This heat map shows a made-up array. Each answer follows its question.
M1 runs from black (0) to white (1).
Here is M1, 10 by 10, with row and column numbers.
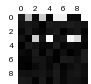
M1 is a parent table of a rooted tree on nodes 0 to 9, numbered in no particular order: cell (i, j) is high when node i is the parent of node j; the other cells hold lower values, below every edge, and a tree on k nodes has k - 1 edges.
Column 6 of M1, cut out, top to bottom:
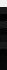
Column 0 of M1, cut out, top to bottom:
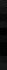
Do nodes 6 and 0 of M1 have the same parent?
no
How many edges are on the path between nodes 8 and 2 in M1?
2
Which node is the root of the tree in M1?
0
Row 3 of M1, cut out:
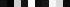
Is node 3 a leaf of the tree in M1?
no
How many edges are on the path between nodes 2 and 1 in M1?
3
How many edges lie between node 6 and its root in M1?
1
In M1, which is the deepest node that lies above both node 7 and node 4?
3
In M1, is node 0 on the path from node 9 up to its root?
yes
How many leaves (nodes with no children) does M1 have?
8
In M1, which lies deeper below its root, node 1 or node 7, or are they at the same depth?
node 7
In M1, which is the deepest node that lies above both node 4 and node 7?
3
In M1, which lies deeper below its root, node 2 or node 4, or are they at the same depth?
the same depth
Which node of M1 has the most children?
0
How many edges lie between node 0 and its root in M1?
0
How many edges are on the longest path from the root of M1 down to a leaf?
2
